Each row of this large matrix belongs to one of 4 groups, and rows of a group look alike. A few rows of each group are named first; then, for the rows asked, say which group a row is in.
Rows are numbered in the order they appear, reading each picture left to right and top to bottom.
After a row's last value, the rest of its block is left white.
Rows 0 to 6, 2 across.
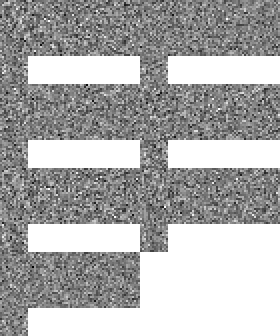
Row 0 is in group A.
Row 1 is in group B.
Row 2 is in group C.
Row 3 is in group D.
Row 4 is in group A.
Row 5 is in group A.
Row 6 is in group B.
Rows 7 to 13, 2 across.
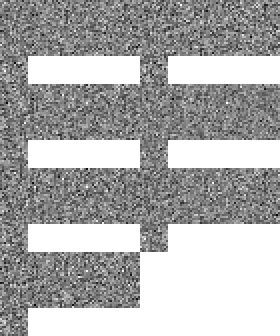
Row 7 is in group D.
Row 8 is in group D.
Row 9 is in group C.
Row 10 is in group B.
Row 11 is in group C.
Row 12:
D
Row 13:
D
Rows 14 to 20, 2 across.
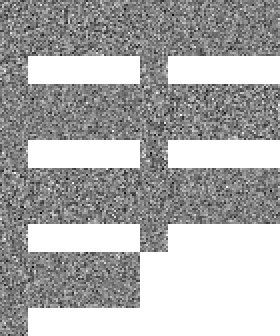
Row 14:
D
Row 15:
B
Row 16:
B
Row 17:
A
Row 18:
A
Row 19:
B
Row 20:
C
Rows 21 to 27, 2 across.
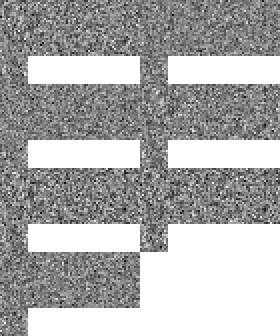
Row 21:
A
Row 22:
C
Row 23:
B
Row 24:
A
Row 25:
A
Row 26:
A
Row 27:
D
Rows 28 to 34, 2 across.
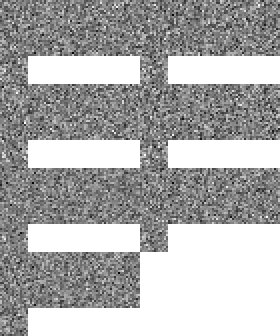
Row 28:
D
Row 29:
C
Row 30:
A
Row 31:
D
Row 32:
B
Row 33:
B
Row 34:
D
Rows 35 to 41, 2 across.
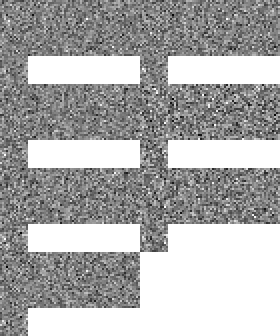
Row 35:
B
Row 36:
B
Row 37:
D
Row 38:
C
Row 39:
D
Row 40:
A
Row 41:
B
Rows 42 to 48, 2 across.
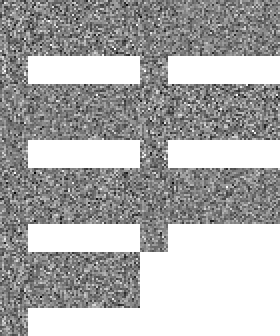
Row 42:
A
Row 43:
D
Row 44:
A
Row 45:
A
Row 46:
D
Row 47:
C
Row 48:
A
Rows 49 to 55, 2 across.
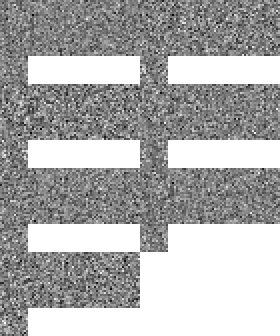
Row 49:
C
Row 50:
B
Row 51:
A
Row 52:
A
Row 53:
D
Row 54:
C
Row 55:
D
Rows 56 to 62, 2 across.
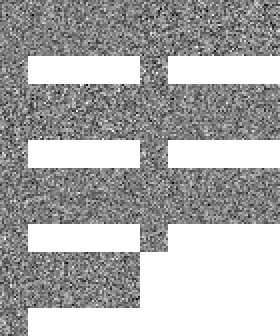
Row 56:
B
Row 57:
D
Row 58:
C
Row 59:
B
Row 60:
D
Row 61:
B
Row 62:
D
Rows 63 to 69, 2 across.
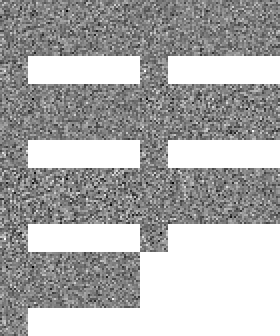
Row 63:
D
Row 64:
D
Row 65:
B
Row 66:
B
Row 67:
D
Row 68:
B
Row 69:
B
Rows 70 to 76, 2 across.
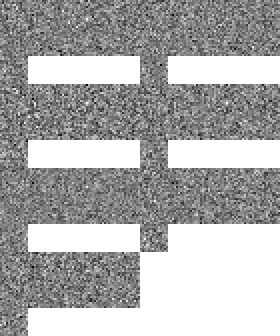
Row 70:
C
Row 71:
B
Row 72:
C
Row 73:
C
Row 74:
B
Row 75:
D
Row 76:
B
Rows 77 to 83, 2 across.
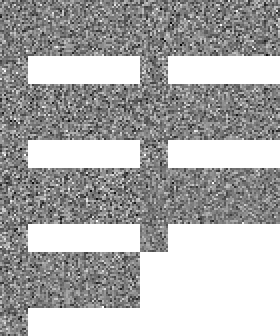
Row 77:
D
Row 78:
A
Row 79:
B
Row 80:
D
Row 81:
D
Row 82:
C
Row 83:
D
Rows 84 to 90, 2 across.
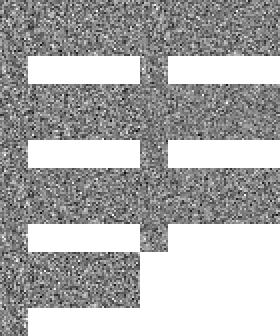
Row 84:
A
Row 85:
A
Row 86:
D
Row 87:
C
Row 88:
A
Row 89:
D
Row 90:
A
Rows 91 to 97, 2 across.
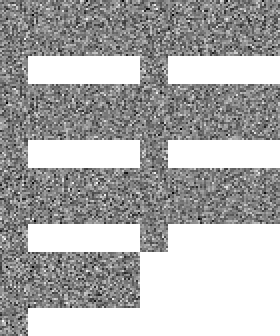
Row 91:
C
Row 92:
C
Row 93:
C
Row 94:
A
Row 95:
D
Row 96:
C
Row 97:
B
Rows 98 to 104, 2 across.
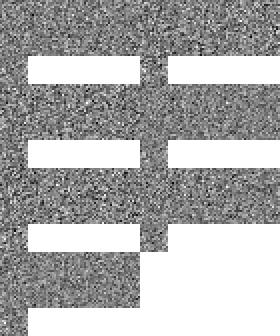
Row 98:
B
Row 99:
D
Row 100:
C
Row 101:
B
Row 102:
D
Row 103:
B
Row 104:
D
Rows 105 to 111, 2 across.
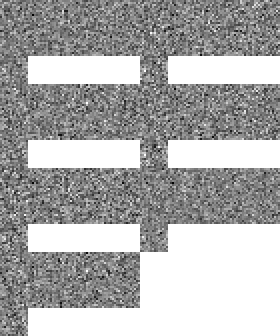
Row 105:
D
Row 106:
D
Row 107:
C
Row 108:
D
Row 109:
D
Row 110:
B
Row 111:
C
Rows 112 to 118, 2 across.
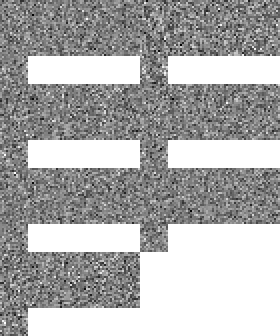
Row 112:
B
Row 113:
A
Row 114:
D
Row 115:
B
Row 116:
C
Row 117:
D
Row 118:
D
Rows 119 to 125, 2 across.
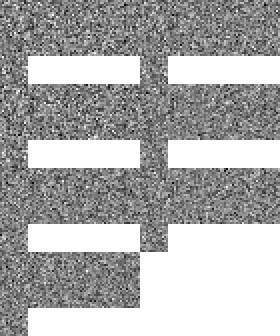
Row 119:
A
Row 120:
A
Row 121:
A
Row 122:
C
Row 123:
B
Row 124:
C
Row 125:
B
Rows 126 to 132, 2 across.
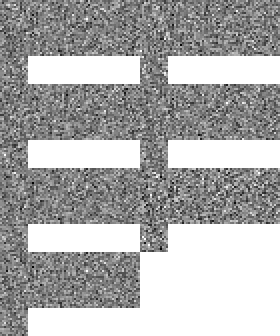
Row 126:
C
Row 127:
A
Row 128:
D
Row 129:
C
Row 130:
C
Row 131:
C
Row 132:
C
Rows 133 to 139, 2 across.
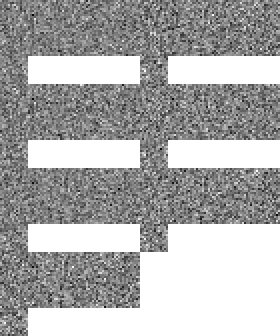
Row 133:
C
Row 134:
D
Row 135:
C
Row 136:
B
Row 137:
D
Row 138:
D
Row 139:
D
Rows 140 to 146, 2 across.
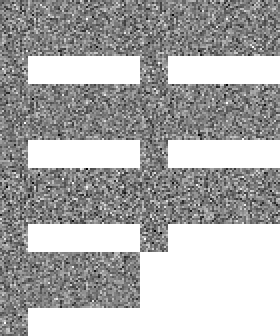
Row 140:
C
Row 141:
C
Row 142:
C
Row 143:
C
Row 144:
C
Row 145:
D
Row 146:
D
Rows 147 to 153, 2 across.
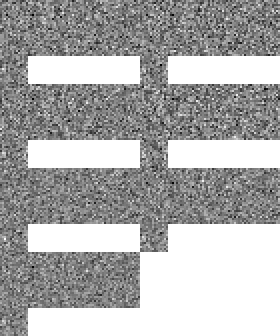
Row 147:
B
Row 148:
B
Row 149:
B
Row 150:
A
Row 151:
D
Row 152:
B
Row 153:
B
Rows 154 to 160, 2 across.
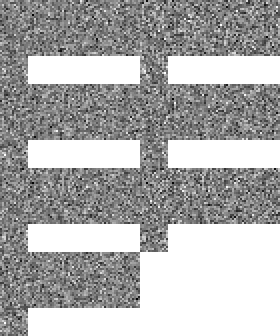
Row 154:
C
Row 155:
A
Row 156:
D
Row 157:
C
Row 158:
B
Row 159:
B
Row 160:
D
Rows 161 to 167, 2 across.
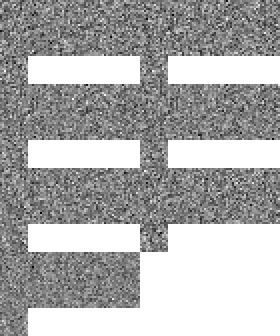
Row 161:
D
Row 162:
C
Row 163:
C
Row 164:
C
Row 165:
A
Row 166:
D
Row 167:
B
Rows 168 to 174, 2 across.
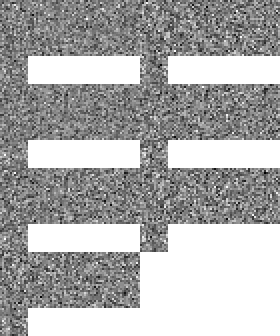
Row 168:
C
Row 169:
A
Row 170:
D
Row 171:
D
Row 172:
D
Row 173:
A
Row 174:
A
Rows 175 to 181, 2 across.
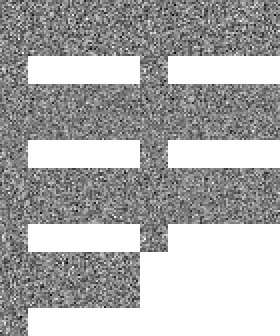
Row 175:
B
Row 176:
D
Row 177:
B
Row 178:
B
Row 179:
A
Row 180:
D
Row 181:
D
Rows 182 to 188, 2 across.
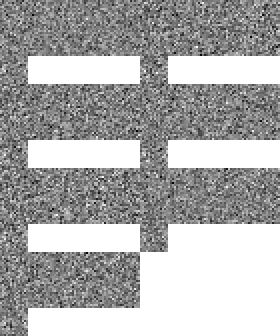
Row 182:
B
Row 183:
D
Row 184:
D
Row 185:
B
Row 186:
D
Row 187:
C
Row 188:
C
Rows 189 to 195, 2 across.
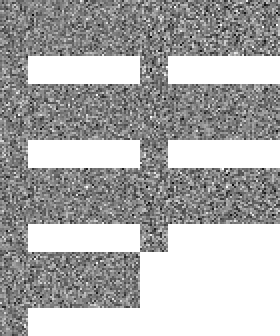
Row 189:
C
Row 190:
A
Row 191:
A
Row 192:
D
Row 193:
C
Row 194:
C
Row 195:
A
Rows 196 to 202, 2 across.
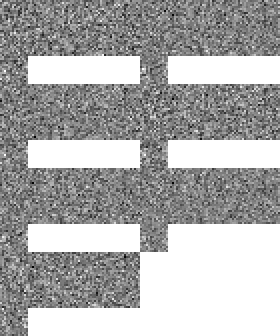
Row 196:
D
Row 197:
B
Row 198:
D
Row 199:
D
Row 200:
B
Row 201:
B
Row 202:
A
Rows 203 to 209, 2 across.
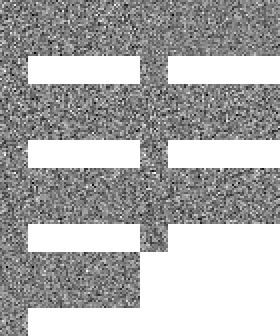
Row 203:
D
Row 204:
B
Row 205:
D
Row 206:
D
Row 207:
C
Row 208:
C
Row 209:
B
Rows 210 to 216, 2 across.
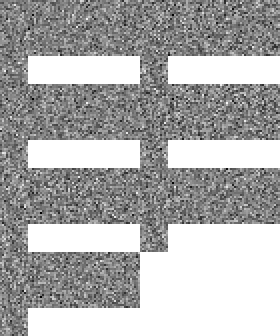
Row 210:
C
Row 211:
B
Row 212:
B
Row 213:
C
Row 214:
A
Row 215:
C
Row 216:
A
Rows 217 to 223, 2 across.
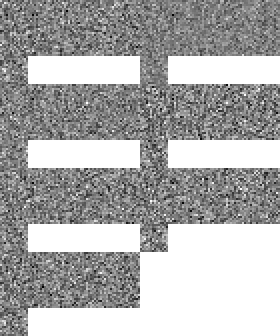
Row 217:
D
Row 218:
C
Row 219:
B
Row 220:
C
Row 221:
C
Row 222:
D
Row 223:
D
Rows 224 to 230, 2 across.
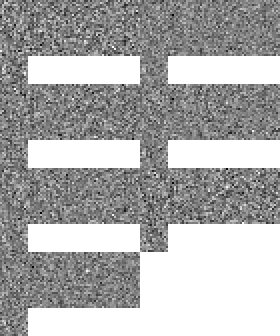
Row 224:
A
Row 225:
B
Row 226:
C
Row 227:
B
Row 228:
A
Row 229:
C
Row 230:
B
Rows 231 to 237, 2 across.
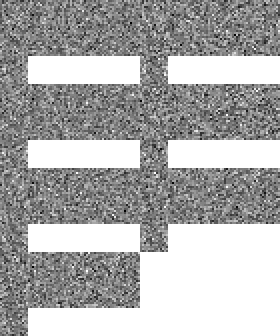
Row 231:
B
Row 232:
A
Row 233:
B
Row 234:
D
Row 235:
A
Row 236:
C
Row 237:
C
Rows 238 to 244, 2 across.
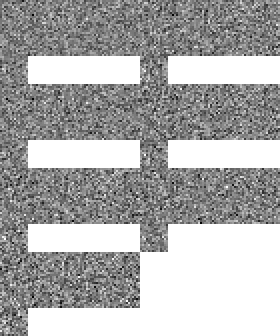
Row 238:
B
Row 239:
D
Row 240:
B
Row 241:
D
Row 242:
D
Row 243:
C
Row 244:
D
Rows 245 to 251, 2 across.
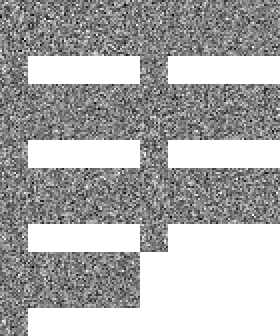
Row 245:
A
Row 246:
B
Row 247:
D
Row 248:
D
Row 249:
C
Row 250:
A
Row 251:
B
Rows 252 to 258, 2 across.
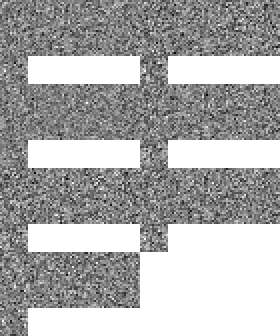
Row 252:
D
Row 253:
D
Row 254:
C
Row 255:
D
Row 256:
D
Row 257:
D
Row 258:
A
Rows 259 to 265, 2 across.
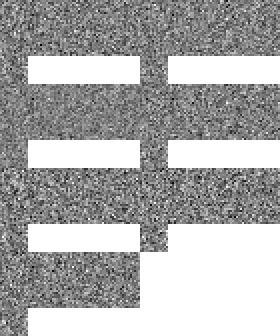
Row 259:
A
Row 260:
C
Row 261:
C
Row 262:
B
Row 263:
A
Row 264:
B
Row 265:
B
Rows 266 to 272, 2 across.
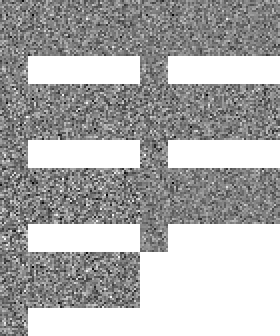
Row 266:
B
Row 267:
B
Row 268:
C
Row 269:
D
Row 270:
D
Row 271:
C
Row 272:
C
